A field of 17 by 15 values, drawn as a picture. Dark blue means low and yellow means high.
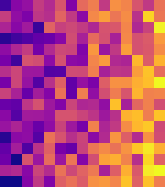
Odd rows or columns: none. Slope: up to the right. Grain: fine. Average level on the scale: 50%.
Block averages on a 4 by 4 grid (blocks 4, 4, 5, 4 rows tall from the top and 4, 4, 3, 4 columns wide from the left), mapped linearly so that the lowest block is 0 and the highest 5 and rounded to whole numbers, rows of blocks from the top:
0 2 3 4
1 1 3 4
0 2 2 4
0 2 4 5
